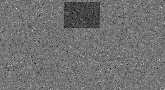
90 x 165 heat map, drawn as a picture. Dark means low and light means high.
The halves do not mirror each other. The top middle is the ninth with the lowest average. No regular stripes run through it. An odd patch, lower than its surroundings, sits in the top middle.
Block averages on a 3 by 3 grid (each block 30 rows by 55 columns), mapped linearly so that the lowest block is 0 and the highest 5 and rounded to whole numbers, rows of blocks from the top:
5 0 5 / 5 5 5 / 5 5 5
